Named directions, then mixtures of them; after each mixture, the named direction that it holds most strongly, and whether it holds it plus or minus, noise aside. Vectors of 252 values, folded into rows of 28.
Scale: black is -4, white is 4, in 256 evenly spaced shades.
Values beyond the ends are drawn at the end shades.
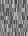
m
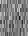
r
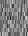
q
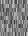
m, plus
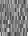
q, plus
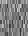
r, plus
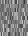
m, plus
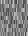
m, plus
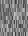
m, plus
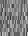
q, plus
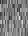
r, minus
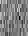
r, plus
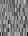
q, minus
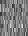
m, minus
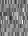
m, plus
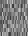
q, plus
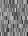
m, minus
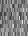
r, minus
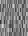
r, plus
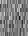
r, plus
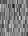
r, minus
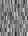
m, plus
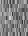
m, minus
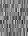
r, plus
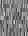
m, minus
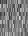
r, minus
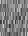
r, plus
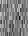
r, plus
